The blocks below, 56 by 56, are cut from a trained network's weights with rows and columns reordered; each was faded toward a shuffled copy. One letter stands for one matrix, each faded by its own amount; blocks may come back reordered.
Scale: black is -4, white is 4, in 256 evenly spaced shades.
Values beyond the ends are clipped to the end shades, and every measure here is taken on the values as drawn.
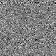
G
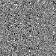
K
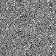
K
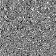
G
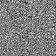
G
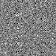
K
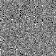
K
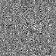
K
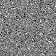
G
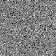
G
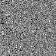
K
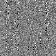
K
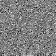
G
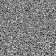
G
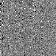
K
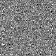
K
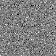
G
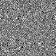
K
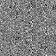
K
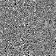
K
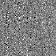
K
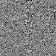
K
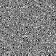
G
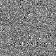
K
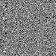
K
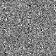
K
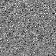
G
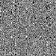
K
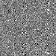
K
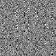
K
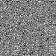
G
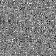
G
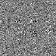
K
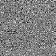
G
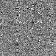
K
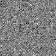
K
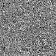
K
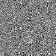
K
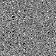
K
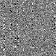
K
